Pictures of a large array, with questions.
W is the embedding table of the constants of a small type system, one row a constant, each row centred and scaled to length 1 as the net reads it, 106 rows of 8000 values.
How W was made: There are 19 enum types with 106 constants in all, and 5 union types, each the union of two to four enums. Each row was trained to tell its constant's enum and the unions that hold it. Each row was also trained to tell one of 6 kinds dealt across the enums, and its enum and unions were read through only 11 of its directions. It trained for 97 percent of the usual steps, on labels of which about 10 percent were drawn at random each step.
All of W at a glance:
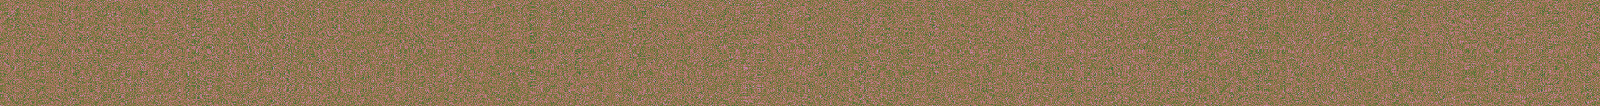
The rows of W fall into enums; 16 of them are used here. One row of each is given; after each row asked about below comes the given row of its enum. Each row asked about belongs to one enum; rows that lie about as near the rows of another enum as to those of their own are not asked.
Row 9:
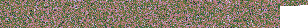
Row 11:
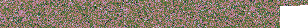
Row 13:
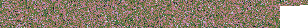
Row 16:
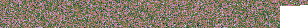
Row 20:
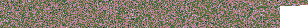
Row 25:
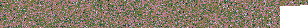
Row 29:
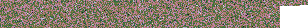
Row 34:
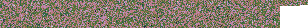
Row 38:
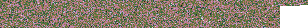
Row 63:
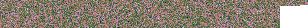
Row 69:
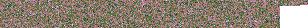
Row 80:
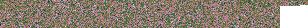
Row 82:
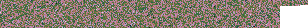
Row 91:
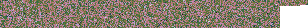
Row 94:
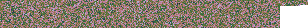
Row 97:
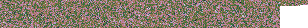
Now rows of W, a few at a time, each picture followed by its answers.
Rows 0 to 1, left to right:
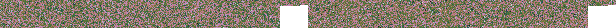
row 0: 16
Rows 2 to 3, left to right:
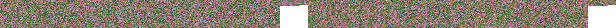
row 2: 29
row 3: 9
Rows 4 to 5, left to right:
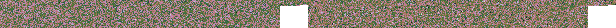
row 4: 94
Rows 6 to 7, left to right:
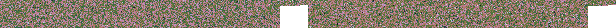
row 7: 94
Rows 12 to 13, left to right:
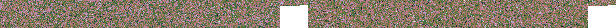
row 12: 29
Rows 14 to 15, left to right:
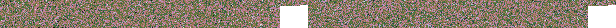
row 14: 13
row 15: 38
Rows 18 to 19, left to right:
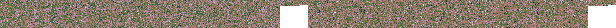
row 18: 9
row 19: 25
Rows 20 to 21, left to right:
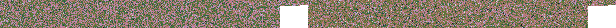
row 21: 69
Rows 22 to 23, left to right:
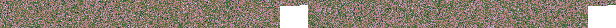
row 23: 20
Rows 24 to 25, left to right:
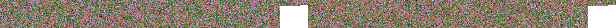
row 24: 13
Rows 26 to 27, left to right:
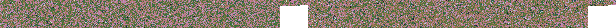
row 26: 69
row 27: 97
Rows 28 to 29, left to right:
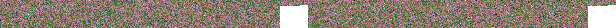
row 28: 29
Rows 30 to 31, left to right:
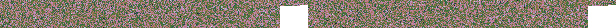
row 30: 20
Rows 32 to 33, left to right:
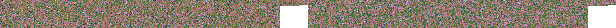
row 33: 29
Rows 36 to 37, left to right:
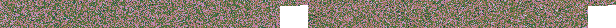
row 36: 97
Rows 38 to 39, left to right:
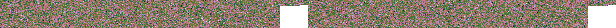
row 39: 82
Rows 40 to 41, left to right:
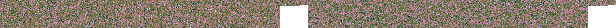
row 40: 13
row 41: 69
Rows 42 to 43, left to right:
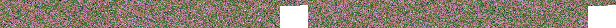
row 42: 97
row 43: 94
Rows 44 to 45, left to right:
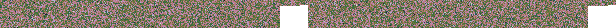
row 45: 63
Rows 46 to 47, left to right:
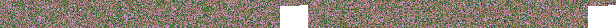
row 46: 20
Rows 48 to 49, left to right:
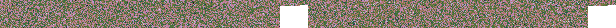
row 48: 20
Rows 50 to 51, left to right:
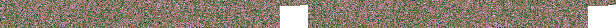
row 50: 13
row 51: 13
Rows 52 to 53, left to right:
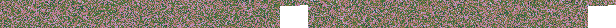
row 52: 94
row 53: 13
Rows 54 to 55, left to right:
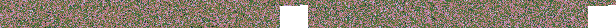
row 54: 25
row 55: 97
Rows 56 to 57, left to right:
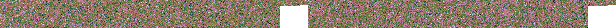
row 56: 11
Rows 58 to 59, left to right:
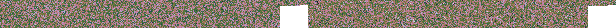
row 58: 94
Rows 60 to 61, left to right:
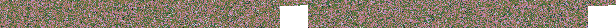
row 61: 38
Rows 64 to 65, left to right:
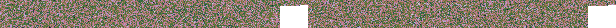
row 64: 82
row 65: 16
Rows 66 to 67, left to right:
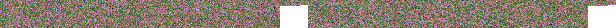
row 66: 63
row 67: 16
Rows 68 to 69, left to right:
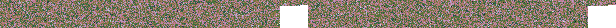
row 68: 69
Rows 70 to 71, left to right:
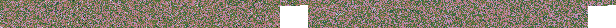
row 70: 80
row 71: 29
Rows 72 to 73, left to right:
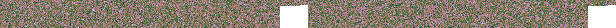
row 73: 94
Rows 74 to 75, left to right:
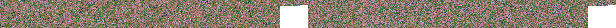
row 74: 29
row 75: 34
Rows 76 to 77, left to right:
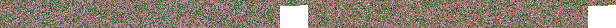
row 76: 38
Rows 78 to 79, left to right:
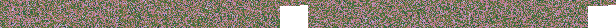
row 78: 63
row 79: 91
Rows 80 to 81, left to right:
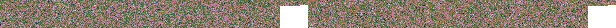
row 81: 97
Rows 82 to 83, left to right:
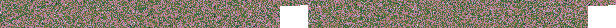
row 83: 69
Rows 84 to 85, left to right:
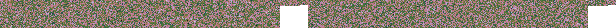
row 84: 20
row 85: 97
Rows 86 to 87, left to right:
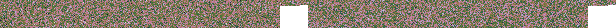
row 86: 9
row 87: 16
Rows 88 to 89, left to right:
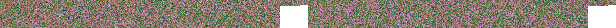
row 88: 82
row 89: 80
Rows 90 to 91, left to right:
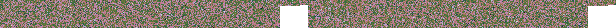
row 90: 80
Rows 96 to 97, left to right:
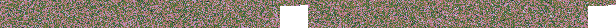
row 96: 82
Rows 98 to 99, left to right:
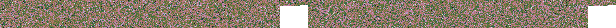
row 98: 25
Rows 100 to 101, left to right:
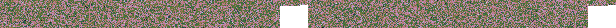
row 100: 16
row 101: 69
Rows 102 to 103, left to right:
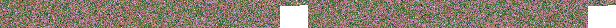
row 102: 9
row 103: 38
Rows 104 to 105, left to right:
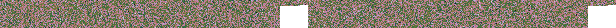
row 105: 20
